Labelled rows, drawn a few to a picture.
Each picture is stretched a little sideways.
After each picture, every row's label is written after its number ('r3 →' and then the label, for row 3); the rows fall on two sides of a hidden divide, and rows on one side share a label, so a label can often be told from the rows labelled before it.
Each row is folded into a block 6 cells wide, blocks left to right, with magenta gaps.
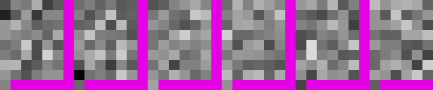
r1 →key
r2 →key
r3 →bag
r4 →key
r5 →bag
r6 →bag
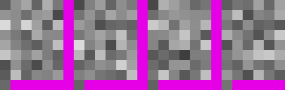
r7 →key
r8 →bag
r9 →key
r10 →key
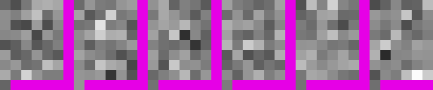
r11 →bag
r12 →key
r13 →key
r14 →key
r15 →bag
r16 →key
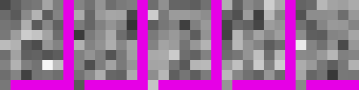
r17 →bag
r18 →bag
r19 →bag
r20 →bag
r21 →bag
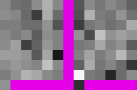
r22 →bag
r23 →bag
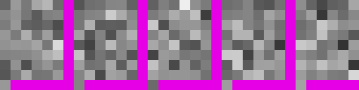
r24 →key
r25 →key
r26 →bag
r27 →key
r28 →key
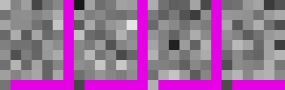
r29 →key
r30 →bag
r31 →key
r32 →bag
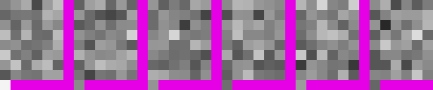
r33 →key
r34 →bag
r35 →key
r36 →key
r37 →key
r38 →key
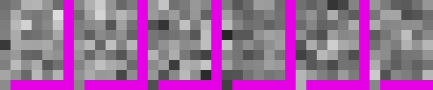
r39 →key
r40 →key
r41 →bag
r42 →bag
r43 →key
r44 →key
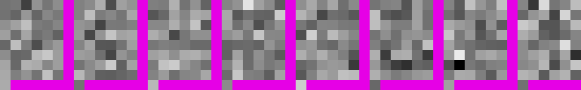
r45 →key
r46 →bag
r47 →key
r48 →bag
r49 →key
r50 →key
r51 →key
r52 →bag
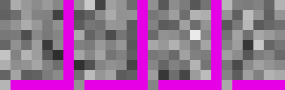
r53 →key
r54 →key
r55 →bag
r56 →key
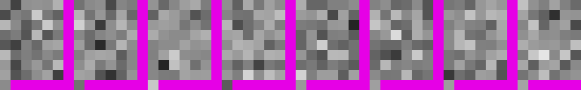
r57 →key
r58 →bag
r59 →key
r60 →key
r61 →key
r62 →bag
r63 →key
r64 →key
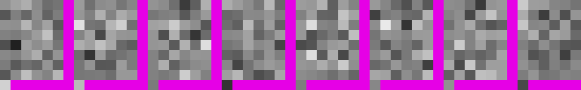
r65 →key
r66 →key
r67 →key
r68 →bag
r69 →bag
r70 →key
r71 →key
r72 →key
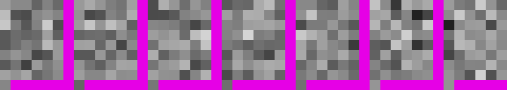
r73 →bag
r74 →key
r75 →key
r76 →bag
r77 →key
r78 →key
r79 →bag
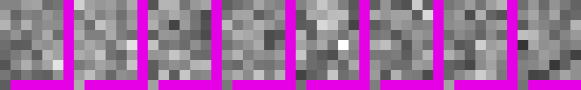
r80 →bag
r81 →key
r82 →bag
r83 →key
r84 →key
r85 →bag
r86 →key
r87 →key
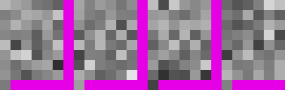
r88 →key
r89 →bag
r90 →bag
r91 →bag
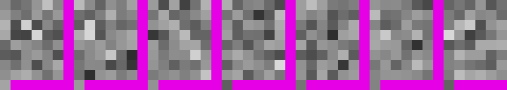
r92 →key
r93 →key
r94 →key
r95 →bag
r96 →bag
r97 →bag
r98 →key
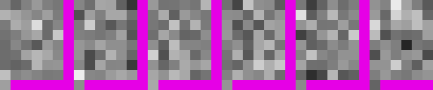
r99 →bag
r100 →key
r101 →key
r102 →bag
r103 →bag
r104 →bag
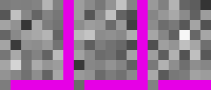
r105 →bag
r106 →key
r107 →key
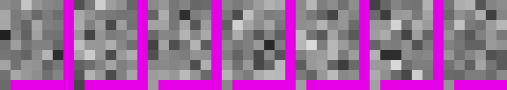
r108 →bag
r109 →bag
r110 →bag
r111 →key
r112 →key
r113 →key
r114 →key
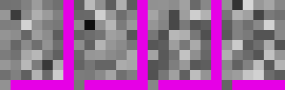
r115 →key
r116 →bag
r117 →key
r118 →bag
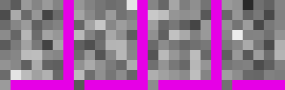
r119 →key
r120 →key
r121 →bag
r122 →key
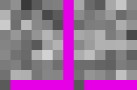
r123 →key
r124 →key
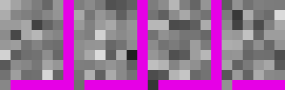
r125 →key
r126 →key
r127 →bag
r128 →key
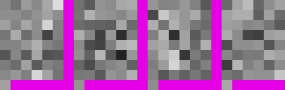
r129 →key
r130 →key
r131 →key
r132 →key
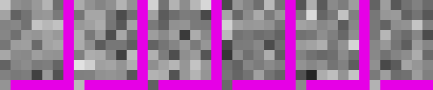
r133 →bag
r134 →bag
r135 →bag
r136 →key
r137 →key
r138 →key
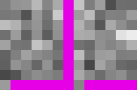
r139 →key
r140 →key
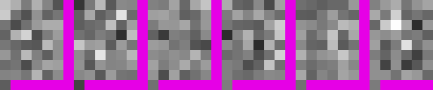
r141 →bag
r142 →bag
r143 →bag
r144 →bag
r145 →key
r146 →key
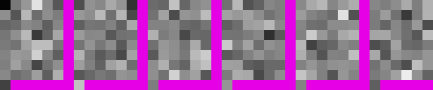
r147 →bag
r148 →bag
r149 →bag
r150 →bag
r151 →bag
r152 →key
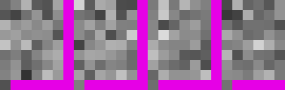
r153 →key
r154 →key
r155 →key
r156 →key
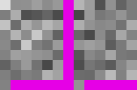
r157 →key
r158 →key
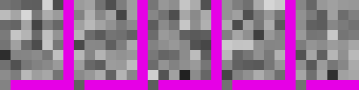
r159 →bag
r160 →key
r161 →bag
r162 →key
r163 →bag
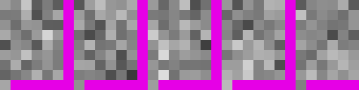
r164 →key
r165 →bag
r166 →key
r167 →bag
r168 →bag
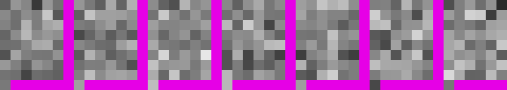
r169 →bag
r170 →key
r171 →bag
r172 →key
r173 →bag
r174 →bag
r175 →bag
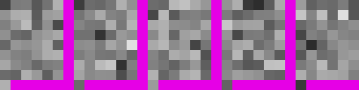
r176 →key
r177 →bag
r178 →key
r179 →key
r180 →bag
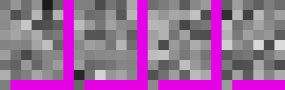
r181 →key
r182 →key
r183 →key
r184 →key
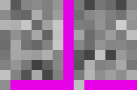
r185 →key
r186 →key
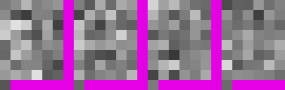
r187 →key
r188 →key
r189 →bag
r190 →bag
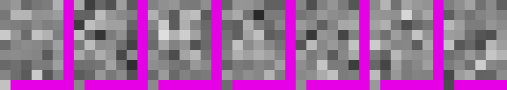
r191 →key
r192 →key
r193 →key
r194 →bag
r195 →key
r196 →key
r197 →bag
